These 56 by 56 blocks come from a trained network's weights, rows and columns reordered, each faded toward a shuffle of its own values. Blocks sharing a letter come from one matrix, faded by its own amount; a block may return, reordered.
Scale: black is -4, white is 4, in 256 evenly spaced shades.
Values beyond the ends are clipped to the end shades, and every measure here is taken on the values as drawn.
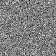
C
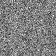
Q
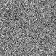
Q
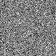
Q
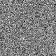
C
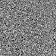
C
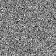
C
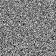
Q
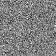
Q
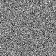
Q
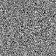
C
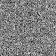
Q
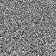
C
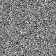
Q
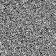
Q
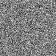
Q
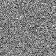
C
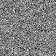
C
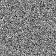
Q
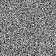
Q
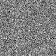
C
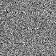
C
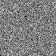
C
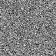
Q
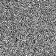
C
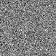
C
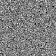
C
